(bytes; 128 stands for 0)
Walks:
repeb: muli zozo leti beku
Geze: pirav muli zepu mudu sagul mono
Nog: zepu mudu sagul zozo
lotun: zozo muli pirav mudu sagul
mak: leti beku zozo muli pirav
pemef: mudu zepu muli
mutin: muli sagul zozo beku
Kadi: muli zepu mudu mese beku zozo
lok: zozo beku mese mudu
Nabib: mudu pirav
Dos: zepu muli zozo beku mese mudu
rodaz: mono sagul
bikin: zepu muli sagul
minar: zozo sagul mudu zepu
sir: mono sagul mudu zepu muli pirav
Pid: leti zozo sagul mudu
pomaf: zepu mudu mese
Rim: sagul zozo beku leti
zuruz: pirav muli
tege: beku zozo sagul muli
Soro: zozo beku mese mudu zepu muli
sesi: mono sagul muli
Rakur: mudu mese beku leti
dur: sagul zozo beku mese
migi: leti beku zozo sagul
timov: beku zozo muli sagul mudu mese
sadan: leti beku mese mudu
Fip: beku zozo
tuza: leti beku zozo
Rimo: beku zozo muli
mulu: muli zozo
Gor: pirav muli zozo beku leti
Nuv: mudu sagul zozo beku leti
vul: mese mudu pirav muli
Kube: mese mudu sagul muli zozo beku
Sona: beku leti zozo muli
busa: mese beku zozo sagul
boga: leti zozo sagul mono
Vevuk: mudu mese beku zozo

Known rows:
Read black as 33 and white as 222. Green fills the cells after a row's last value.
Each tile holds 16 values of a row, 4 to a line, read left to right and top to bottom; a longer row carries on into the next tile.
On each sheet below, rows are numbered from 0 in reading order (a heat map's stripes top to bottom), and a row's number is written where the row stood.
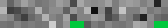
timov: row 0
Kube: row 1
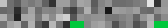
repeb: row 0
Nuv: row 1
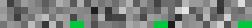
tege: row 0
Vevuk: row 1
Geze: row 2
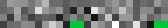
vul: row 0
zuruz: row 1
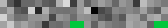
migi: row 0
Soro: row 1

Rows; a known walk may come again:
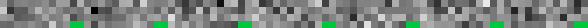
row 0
timov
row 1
Soro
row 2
tuza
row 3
Rim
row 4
Rimo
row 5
migi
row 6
Vevuk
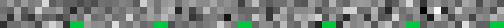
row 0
vul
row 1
Fip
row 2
Kube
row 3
repeb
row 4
Geze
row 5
Nabib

